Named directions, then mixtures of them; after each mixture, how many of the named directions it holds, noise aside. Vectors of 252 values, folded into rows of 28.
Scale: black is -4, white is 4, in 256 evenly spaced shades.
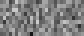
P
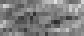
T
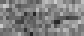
two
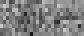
two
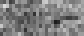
two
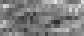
one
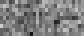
two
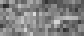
two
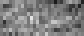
two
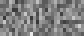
one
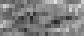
one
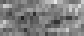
one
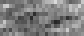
one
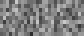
one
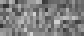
two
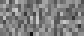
one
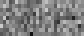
two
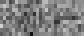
two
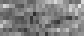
one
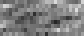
one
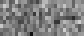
two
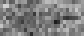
two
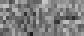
two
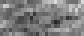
one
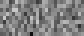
one
